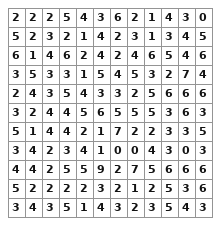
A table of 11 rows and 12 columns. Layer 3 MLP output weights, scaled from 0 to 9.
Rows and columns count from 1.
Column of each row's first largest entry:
7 1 1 11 10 6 7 2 6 12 4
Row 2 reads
5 2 3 2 1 4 2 3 1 3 4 5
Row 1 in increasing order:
0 1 2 2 2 2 3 3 4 4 5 6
